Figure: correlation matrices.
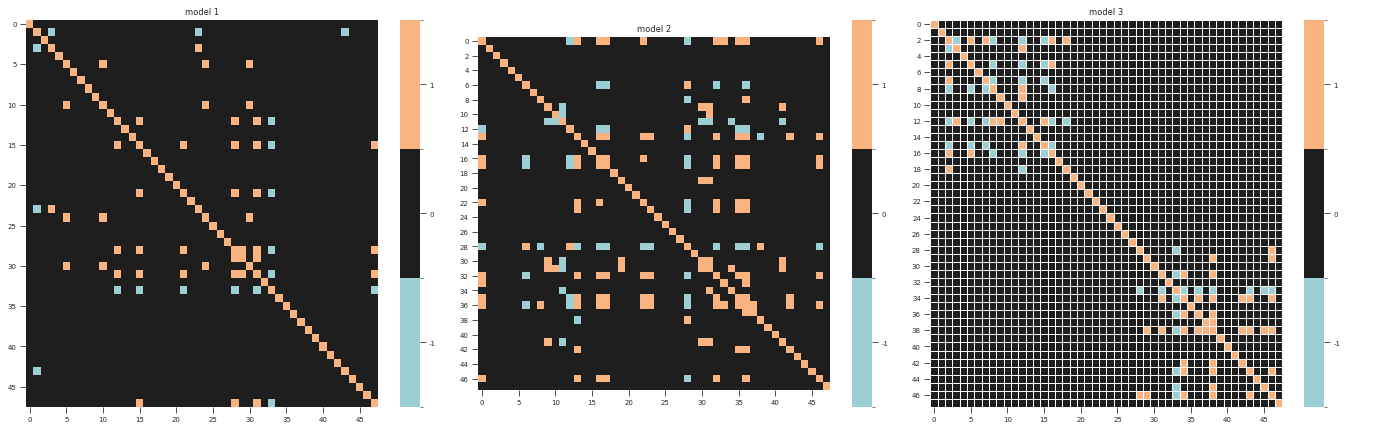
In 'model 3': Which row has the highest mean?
38
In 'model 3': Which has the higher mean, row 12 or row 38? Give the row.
38
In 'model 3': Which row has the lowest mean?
33
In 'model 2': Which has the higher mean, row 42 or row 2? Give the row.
42
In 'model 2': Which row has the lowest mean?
28
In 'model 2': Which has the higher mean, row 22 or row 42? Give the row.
22
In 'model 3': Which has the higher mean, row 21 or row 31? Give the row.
31
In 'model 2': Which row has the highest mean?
36
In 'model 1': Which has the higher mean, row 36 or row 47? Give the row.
47
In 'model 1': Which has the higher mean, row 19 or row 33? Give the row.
19
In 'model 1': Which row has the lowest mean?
33
